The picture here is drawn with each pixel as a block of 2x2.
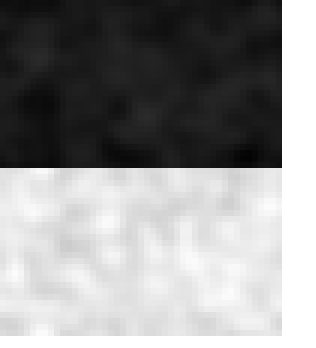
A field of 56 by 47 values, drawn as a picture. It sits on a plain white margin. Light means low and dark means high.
It is made of 2 by 1 panels. Panel 1,1: very high, blotchy, faint in contrast. Panel 2,1: very low, blotchy, faint in contrast.
